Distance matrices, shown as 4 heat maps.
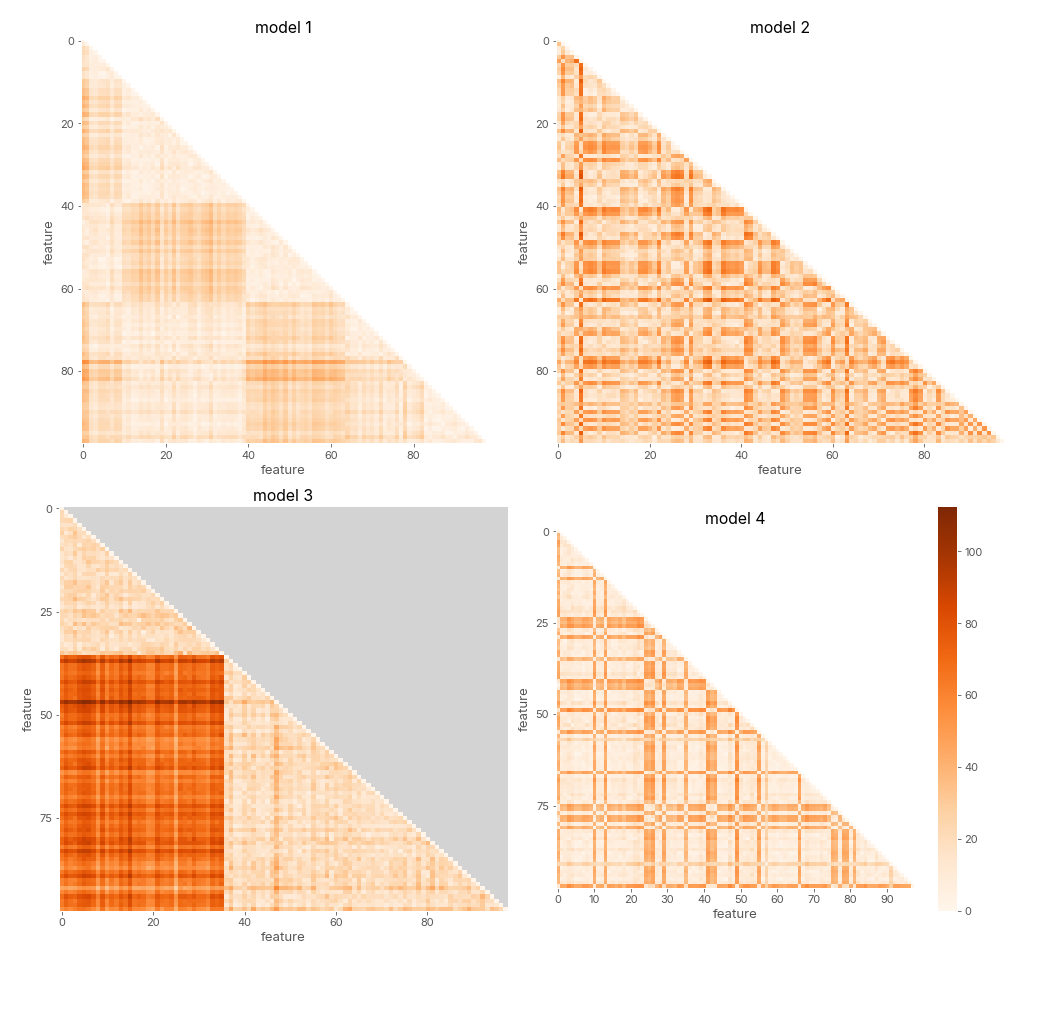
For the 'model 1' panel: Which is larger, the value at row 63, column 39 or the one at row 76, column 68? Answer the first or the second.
the first
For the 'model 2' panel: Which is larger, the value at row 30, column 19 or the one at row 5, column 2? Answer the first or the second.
the second
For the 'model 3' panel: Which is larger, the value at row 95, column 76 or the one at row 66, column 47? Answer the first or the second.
the second
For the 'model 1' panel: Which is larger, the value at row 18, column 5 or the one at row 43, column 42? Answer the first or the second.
the first
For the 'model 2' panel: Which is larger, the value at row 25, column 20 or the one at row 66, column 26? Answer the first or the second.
the first
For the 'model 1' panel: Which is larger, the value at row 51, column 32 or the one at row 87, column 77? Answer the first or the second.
the first
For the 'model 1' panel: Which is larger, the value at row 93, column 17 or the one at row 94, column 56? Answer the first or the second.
the second
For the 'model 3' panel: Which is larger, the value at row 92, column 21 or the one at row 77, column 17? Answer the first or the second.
the second
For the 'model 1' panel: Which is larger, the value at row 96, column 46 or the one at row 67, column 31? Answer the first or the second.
the first
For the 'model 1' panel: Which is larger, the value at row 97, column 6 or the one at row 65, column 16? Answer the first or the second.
the first
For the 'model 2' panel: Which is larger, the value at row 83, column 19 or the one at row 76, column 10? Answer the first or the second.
the first
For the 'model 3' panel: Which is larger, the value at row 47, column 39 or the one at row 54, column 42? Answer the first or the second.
the first
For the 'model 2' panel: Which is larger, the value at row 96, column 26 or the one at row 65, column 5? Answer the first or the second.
the second
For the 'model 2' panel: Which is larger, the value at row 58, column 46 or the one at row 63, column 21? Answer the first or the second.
the second
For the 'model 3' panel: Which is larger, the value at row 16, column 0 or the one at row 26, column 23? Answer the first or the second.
the second
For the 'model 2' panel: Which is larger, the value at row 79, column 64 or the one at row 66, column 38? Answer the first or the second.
the first
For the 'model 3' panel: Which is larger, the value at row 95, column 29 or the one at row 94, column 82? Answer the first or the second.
the first
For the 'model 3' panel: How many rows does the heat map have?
98
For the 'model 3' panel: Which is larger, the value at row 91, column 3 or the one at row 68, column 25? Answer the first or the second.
the first
